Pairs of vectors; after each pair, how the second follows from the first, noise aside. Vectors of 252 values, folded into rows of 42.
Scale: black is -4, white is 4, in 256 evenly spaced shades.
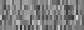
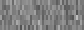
shrunk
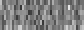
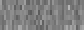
shrunk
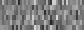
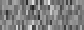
reversed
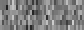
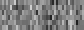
reversed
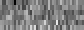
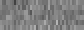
shrunk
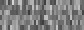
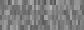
shrunk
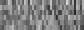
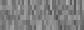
shrunk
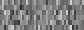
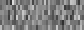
reversed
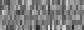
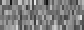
reversed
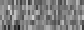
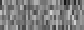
reversed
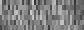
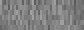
shrunk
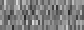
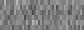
shrunk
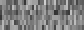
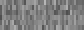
shrunk
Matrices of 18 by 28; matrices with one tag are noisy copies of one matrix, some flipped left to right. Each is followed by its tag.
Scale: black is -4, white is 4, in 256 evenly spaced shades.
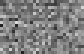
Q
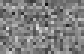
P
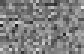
Q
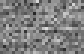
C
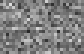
C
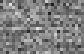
C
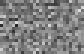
Q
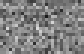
P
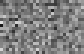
Q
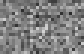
P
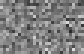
Q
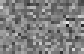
Q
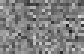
Q
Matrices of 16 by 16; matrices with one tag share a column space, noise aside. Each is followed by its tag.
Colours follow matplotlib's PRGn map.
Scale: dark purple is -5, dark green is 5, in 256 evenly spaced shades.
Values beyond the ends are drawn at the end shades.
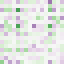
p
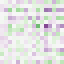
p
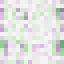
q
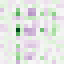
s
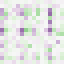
s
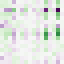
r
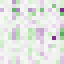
r
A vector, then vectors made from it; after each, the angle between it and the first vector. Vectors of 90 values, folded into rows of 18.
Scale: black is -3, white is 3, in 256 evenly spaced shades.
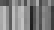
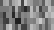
partly opposed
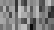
partly aligned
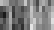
nearly opposite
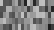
orthogonal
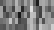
partly opposed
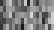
partly opposed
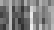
nearly opposite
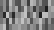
orthogonal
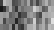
partly opposed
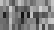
partly opposed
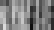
nearly parallel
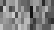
partly aligned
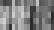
nearly parallel
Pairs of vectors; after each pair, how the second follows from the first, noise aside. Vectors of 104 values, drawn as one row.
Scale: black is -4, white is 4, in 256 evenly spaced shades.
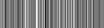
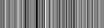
negated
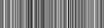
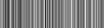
wrapped around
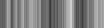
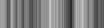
negated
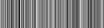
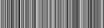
copied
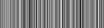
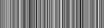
copied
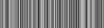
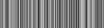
copied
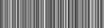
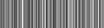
wrapped around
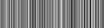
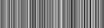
copied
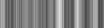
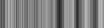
negated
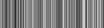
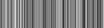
negated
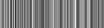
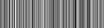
negated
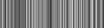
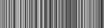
wrapped around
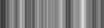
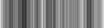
wrapped around
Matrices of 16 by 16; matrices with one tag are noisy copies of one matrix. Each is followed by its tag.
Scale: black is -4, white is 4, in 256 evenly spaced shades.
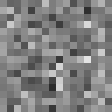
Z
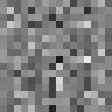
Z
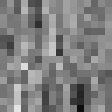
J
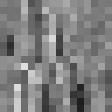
J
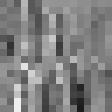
J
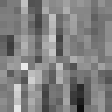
J
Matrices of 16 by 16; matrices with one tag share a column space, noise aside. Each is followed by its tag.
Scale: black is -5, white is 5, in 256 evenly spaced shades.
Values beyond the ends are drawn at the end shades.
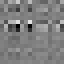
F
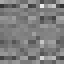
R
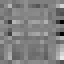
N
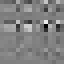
F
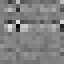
F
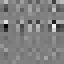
F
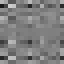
R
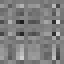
N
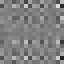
R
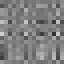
N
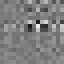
F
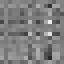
N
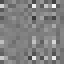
R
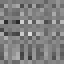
N
